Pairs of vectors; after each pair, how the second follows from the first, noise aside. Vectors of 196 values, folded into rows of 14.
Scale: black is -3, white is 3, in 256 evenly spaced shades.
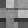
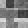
negated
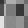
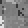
partly zeroed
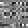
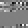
partly zeroed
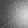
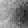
negated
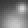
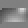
partly zeroed
